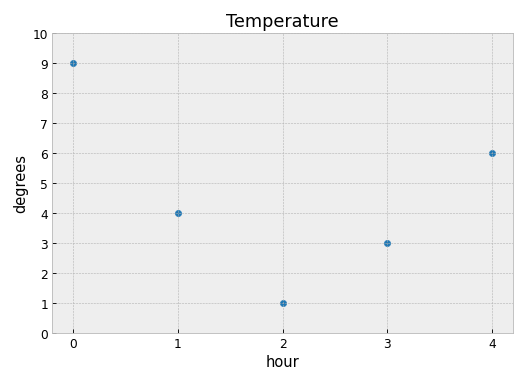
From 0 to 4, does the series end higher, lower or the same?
lower
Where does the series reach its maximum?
0
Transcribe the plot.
Title: Temperature
x-axis: hour, ticks 0 1 2 3 4
y-axis: degrees, ticks 0 1 2 3 4 5 6 7 8 9 10
Values:
9 4 1 3 6
